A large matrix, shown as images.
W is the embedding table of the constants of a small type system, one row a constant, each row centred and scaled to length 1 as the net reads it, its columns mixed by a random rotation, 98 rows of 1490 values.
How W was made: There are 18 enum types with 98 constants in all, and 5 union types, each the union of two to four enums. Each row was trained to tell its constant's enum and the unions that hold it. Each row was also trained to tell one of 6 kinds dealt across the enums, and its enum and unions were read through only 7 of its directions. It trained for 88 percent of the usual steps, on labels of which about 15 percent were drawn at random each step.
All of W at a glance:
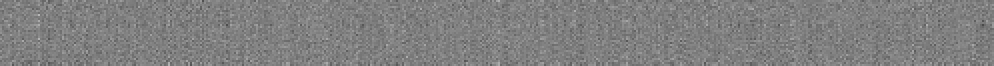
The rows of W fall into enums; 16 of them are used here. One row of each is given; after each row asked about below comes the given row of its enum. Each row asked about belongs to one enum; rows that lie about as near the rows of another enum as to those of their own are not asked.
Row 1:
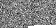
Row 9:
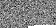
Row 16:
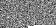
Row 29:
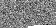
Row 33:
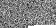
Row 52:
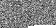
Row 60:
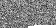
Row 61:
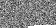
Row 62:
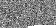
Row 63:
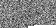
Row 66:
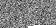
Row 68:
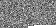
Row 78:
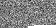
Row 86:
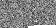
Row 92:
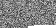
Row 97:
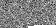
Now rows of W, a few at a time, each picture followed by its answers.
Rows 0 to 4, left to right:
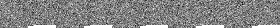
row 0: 97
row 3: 78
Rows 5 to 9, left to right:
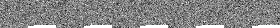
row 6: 60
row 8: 1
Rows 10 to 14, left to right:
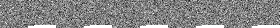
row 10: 9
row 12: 61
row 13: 66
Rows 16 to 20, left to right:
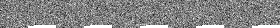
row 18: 68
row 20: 33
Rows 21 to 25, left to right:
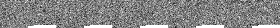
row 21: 1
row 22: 16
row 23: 16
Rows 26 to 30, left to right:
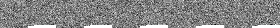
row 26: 68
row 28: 9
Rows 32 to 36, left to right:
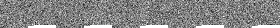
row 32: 29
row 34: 66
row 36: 29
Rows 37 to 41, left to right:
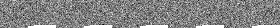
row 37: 29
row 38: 29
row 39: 86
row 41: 1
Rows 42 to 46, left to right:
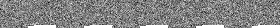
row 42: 68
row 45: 63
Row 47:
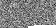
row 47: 97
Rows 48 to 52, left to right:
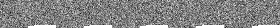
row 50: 86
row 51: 68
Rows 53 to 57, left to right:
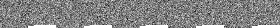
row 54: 86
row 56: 16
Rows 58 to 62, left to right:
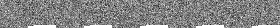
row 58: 97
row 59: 86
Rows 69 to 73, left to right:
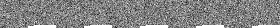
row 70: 9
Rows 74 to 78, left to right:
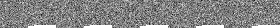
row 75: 66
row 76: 78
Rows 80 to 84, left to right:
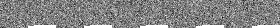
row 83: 62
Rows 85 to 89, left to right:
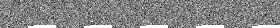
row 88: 66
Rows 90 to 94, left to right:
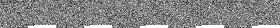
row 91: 9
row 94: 97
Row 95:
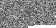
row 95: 16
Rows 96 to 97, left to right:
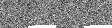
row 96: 63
